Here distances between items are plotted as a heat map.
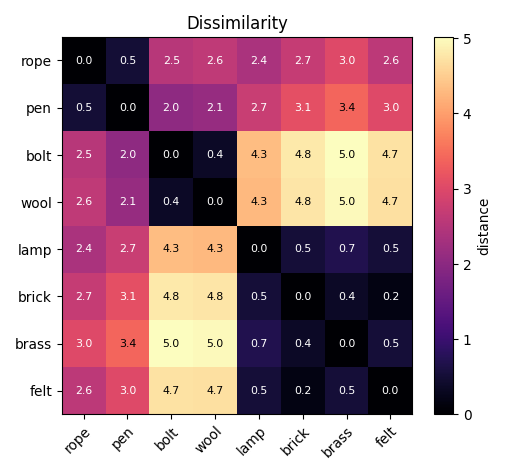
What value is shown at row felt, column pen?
3.0
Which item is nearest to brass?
brick
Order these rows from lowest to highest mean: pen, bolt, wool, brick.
brick, pen, bolt, wool
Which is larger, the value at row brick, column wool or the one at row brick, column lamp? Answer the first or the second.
the first
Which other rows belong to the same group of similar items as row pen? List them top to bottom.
rope
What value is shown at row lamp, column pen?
2.7
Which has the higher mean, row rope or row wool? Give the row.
wool
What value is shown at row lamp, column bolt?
4.3
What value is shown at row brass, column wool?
5.0
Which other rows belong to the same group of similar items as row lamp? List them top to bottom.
brick, brass, felt
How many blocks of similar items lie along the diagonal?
3
